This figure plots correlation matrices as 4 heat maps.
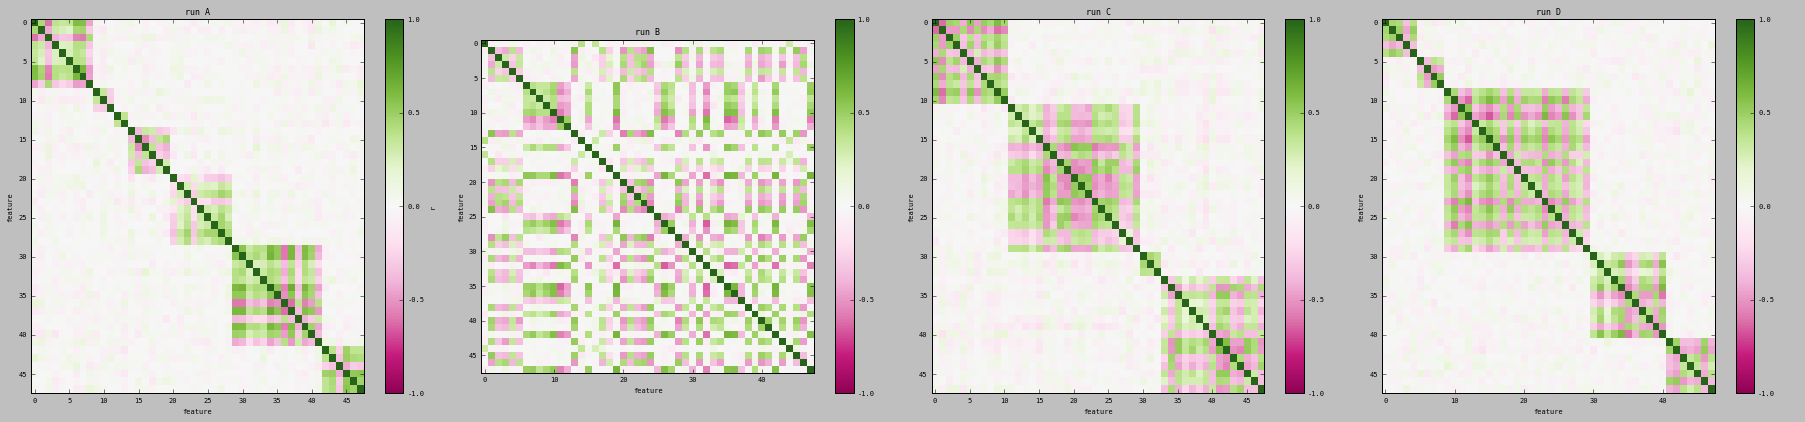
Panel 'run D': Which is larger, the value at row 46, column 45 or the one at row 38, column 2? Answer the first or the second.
the second
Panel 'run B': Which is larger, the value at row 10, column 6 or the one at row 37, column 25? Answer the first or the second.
the first
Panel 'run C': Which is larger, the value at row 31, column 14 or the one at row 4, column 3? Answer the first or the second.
the first
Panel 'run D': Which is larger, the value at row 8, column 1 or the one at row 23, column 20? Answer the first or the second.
the first
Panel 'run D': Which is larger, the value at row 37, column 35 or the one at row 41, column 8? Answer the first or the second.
the second
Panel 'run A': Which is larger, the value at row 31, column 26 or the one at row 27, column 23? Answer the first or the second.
the first
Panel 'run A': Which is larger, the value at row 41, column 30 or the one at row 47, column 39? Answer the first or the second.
the second
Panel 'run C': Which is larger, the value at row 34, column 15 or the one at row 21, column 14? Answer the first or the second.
the first
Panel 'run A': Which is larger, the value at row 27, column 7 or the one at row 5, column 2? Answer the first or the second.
the first
